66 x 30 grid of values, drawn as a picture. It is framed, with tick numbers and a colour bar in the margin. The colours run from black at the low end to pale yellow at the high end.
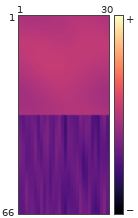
It is made of 2 by 1 panels. Panel 1,1: middling, smooth, faint in contrast. Panel 2,1: low, streaked downward, faint in contrast.
